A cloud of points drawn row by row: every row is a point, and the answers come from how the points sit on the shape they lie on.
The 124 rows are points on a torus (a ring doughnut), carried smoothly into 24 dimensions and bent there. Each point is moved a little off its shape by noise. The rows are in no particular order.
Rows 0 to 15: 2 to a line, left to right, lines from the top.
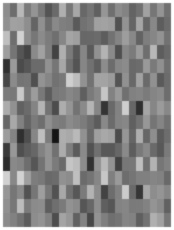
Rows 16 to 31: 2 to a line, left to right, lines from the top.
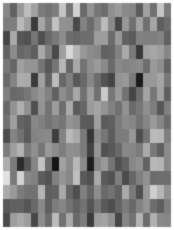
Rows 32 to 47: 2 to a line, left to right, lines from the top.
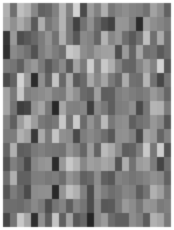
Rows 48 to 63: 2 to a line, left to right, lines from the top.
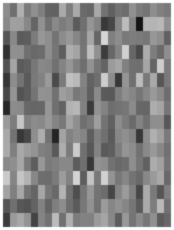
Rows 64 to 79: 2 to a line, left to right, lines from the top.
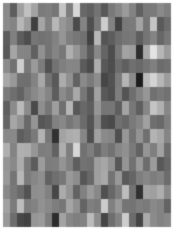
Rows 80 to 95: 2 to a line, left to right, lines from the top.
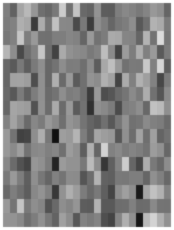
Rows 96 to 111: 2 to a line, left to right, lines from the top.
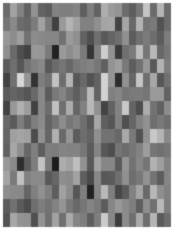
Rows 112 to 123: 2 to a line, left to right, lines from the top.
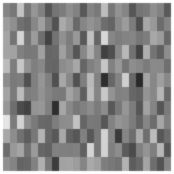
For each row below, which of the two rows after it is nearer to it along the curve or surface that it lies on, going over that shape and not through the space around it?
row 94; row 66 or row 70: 70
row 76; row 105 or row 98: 98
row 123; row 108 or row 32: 32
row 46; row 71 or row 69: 71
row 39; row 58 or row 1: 1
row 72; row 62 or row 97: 62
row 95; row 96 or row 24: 24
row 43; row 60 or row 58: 60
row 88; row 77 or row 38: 38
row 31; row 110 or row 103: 110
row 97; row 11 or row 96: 11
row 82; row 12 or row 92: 92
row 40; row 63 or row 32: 32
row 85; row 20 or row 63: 20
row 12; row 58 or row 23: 58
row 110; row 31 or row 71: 31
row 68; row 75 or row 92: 92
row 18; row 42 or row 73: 73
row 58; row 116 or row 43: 116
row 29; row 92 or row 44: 92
